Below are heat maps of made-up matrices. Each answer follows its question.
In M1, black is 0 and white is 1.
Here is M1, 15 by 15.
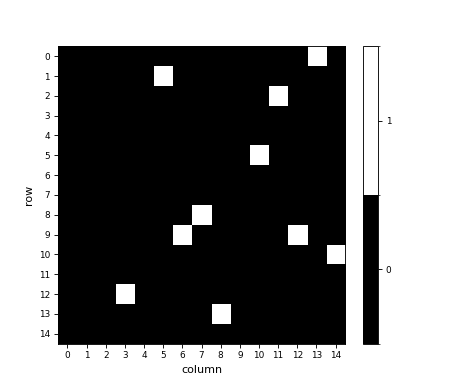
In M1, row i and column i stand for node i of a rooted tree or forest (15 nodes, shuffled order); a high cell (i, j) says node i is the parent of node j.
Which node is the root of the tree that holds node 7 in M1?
0
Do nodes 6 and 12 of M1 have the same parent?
yes
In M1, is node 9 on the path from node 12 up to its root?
yes
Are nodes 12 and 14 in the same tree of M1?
no
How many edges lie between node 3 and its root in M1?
2
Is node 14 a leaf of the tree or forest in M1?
yes
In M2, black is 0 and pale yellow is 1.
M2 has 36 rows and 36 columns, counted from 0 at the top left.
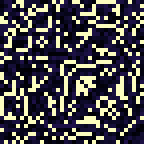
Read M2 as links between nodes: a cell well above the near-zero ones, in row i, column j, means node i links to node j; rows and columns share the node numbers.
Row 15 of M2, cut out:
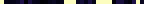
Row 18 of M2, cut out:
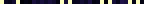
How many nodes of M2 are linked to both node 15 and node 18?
5
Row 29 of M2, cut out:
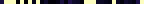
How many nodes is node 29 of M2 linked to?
11
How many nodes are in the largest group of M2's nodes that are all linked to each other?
8
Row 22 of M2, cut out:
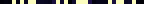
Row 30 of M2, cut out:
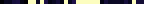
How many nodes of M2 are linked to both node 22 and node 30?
7
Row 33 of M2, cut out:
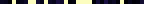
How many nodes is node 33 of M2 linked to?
10
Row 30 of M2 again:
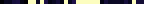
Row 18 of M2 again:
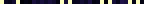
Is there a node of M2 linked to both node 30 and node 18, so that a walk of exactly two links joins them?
no
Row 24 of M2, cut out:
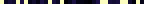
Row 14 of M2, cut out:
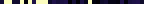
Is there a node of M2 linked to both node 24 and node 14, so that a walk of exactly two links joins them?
no
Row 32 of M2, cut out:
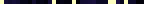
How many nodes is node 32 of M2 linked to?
6
